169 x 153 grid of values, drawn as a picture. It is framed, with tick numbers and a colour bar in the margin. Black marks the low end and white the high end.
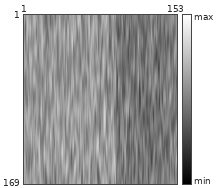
The histogram is bell-shaped. Streaks run downward. The left part is higher, up to a seam about 60% of the way across.
